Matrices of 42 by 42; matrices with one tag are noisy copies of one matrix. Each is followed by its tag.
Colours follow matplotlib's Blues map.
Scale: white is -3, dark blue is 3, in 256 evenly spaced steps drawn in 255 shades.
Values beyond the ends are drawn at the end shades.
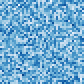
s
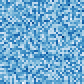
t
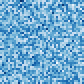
s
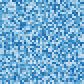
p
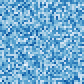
s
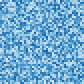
p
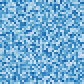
p
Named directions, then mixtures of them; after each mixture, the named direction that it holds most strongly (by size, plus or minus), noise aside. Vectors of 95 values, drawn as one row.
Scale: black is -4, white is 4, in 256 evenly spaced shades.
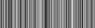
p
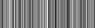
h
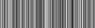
p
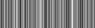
p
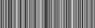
p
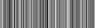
h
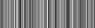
h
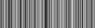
p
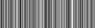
p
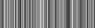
h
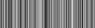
p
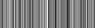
h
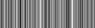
p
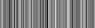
h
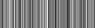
h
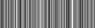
p
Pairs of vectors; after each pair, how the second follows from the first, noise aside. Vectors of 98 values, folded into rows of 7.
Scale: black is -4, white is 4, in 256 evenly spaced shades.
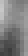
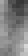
reversed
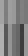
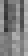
reversed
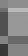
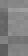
shrunk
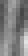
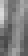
reversed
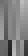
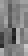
wrapped around
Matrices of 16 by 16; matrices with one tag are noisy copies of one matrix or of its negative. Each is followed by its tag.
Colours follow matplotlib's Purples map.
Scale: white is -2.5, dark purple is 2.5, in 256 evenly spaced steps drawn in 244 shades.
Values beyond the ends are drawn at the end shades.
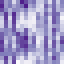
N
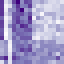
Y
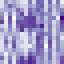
N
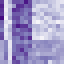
Y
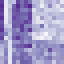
Y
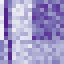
Y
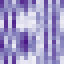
N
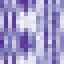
N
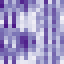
N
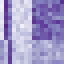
Y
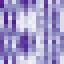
N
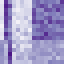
Y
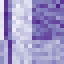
Y
